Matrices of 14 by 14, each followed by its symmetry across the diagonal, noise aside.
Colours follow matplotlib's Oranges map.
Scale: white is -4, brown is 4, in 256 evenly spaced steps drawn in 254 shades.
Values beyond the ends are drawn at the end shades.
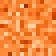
neither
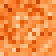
symmetric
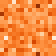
antisymmetric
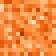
antisymmetric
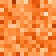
neither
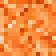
antisymmetric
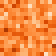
antisymmetric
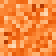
symmetric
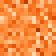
neither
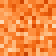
antisymmetric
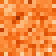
symmetric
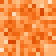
symmetric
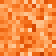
neither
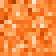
neither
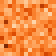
neither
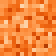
symmetric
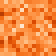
neither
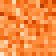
antisymmetric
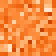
symmetric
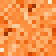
symmetric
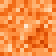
symmetric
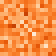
symmetric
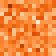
neither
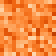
antisymmetric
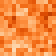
antisymmetric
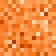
antisymmetric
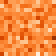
antisymmetric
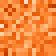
symmetric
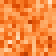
neither
